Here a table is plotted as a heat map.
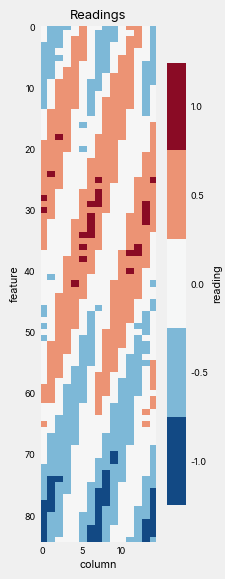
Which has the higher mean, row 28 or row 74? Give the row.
28
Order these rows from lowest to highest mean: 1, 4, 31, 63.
1, 63, 4, 31
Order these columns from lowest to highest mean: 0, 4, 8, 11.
0, 8, 11, 4
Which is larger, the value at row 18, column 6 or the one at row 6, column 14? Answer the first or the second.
the first
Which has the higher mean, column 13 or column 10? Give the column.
10
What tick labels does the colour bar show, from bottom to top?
-1.0, -0.5, 0.0, 0.5, 1.0
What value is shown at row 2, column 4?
0.5
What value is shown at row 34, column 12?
0.5
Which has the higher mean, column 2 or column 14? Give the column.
2
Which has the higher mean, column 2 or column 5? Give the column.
5
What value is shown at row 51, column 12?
-0.5
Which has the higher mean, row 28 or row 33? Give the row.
28
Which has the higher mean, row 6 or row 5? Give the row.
5
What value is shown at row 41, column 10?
0.5
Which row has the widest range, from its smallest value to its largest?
42
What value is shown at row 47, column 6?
-0.5
